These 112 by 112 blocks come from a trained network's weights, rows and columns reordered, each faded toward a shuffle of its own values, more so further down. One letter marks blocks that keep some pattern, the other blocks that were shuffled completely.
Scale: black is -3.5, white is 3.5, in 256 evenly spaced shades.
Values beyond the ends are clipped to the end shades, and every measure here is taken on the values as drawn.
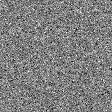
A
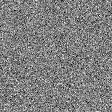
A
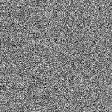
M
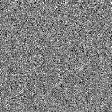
M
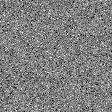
A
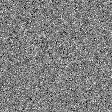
A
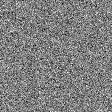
A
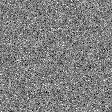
A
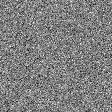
A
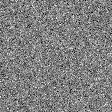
A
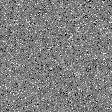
A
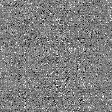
M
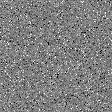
A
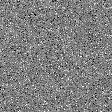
A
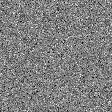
A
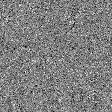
A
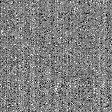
M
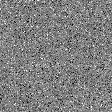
A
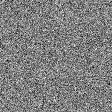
A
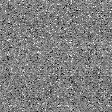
M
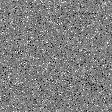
A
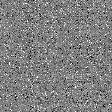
M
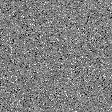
A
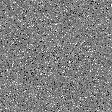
A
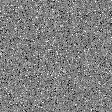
A
